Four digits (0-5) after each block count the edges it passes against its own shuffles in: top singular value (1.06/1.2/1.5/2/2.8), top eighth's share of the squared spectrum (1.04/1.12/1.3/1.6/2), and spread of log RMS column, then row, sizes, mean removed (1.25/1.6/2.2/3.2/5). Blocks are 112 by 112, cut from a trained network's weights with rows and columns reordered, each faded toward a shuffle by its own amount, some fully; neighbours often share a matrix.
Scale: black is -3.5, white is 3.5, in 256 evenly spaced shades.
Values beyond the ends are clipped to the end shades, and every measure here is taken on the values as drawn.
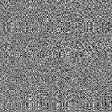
4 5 3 3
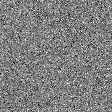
0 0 0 0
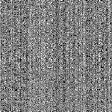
4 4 2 3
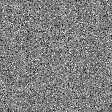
0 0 0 0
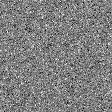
0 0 0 0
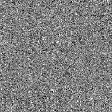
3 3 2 2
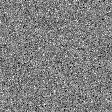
0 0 0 0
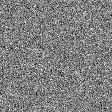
0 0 0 0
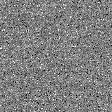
1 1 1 0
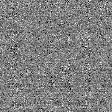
2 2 2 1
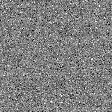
1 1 0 0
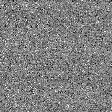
1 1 1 0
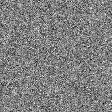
2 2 0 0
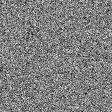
1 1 0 0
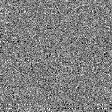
3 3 1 2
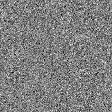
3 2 1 1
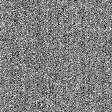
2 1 0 0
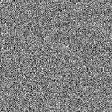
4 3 2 1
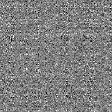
3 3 3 1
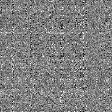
3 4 3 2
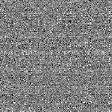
3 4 3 2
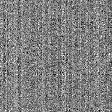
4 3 1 2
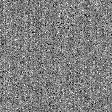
2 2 0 1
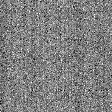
2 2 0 1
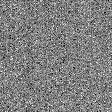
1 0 0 0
